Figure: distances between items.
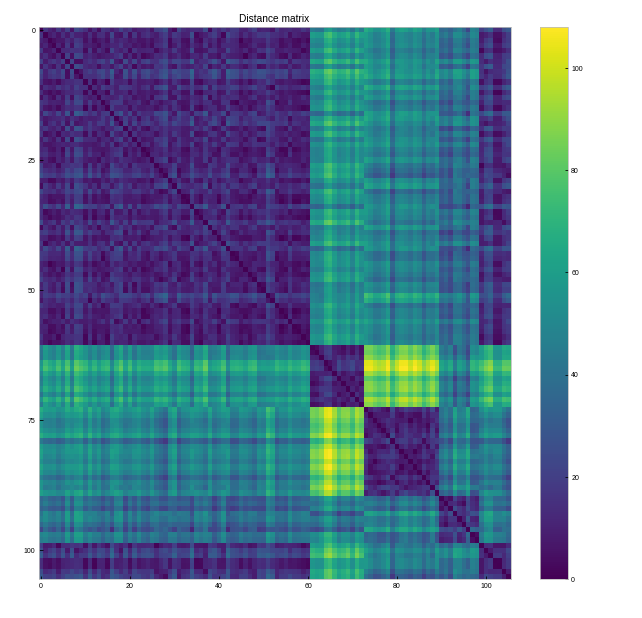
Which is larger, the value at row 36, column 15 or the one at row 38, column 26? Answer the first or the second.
the second
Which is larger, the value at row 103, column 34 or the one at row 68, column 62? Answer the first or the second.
the first
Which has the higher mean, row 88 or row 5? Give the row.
88
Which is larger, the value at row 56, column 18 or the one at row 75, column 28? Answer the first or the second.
the second
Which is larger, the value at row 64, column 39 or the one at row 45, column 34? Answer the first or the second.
the first
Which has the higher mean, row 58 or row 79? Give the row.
79
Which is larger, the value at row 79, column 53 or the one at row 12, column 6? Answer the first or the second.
the first
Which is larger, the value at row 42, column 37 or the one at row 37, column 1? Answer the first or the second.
the first
